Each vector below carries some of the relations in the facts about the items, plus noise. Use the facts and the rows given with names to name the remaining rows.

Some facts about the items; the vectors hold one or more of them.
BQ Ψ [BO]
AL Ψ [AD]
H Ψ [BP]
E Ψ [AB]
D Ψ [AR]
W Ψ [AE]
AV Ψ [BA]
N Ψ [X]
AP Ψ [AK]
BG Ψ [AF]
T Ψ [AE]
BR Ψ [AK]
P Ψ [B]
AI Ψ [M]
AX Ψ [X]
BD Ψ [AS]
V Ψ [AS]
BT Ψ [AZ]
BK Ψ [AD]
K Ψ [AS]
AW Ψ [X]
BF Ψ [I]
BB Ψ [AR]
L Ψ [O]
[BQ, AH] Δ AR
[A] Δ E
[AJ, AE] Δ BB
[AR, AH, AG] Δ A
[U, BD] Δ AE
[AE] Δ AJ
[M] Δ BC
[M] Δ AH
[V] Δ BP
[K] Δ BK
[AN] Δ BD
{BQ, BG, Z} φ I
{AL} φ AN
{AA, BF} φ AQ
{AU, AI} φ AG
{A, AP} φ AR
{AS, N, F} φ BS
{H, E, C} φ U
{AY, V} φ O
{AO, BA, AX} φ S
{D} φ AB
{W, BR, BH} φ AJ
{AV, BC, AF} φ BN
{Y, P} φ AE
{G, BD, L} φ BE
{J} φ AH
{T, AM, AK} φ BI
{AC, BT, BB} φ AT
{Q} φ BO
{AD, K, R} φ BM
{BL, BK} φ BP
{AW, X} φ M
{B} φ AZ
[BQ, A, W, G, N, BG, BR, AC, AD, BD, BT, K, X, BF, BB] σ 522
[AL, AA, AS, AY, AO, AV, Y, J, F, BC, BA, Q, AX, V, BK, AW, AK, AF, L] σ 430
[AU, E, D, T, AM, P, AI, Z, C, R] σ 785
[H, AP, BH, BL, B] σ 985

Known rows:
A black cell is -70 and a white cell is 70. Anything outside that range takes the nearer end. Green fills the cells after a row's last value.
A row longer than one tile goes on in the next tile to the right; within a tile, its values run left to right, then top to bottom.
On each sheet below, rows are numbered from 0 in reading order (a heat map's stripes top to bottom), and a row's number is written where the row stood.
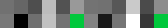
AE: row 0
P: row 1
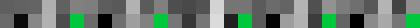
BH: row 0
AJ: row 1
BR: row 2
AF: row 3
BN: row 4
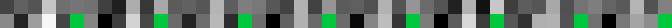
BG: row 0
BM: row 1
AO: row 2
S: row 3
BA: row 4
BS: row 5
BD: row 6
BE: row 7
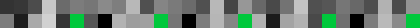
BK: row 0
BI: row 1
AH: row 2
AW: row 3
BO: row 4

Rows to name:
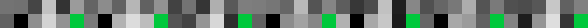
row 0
AR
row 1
U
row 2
V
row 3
AT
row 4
N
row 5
AC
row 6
AL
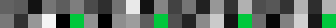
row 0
K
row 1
AX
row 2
AS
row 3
F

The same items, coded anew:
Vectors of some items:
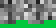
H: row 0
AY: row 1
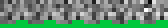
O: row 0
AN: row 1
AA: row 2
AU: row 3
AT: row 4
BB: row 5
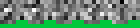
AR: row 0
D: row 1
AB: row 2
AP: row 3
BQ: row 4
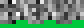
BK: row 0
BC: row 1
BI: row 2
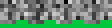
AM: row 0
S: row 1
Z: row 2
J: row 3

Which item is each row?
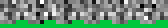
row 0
R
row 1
AD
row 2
BA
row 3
B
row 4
AC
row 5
AS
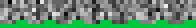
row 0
L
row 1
AF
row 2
AE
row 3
AO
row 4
U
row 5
T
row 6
BS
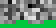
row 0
AV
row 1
BD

